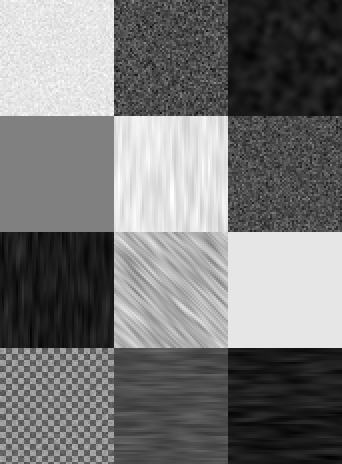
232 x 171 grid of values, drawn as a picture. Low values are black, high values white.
It is made of 4 by 3 panels. Panel 1,1: very high, fine-grained, faint in contrast. Panel 1,2: low, fine-grained. Panel 1,3: very low, blotchy, faint in contrast. Panel 2,1: middling, flat. Panel 2,2: very high, streaked downward, faint in contrast. Panel 2,3: low, fine-grained. Panel 3,1: very low, streaked downward, faint in contrast. Panel 3,2: high, slanting down to the right. Panel 3,3: very high, flat. Panel 4,1: middling, checkered, strong in contrast. Panel 4,2: low, streaked across, faint in contrast. Panel 4,3: very low, streaked across, faint in contrast.
